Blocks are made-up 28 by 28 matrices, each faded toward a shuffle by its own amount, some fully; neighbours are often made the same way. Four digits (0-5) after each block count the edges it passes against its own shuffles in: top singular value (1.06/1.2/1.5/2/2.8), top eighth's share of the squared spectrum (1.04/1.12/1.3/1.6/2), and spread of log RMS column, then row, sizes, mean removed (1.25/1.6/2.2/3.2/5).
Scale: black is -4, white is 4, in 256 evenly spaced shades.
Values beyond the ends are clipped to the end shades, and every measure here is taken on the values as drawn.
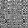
3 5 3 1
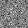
1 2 0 0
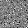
1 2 0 0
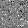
1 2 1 0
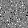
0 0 0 0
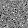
0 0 0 0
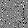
2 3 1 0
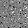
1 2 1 0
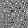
3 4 1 2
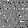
3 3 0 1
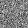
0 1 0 0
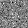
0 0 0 0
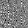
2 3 3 0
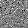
0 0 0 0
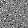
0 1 0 0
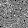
0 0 0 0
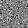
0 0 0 0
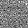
2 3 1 1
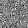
0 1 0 0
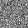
2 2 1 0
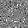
2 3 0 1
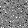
1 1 0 0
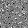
0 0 0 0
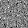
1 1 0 0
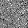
1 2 1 1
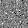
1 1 0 0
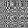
4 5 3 3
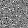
0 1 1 0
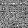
3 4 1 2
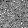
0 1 0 0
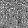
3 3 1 1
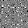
2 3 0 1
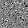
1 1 0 0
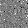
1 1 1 0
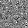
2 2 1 0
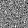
1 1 0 0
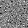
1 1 0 0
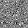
3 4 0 1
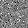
0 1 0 0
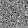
0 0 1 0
